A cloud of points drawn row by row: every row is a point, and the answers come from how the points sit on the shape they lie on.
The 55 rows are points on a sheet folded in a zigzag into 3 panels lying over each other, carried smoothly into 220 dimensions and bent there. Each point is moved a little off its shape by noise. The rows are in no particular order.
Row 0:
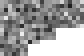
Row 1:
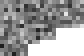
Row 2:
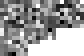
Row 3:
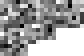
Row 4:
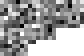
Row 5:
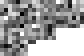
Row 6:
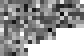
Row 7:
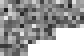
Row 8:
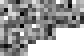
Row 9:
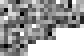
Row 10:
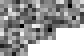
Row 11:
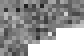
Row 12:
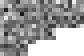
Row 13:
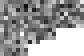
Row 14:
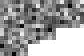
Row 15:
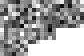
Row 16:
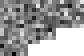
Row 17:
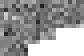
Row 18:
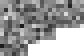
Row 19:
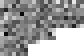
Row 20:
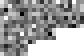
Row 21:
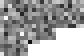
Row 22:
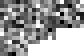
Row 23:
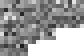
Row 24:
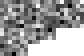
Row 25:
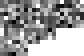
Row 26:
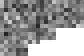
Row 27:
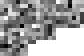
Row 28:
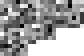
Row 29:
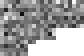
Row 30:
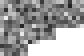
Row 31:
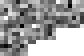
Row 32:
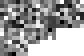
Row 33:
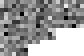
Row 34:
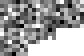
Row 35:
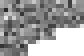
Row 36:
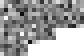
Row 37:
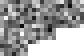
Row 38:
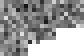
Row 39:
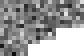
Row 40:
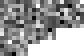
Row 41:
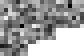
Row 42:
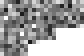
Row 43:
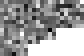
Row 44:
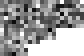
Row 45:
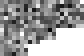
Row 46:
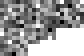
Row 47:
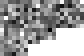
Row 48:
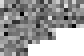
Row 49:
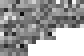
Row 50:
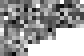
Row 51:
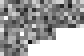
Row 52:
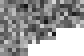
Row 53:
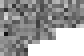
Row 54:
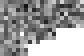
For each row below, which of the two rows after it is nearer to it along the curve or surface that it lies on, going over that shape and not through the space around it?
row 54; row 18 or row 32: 32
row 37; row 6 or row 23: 23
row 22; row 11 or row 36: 11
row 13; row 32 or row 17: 32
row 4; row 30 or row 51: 30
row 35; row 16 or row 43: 16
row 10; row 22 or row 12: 22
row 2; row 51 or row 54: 54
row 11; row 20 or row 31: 31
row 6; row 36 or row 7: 36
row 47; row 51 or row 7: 51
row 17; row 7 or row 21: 7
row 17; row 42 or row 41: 41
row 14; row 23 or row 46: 46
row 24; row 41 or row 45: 41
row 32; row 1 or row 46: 46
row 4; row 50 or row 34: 34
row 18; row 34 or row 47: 34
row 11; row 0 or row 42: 0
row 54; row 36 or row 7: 36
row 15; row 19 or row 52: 52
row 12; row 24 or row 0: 0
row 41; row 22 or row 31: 31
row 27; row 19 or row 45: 19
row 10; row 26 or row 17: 17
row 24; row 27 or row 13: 27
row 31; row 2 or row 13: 2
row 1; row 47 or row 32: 32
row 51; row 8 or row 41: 8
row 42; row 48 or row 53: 48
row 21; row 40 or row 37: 37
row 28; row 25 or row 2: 2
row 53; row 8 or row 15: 8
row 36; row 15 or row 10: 15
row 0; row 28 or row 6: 28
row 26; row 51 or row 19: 19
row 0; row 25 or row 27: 27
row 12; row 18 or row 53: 53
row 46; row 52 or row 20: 52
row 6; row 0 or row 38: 38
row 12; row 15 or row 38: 38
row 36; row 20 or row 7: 20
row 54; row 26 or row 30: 26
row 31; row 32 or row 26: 32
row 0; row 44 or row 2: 2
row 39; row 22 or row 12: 22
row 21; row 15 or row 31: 15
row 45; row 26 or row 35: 26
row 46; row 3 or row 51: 3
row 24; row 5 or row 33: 5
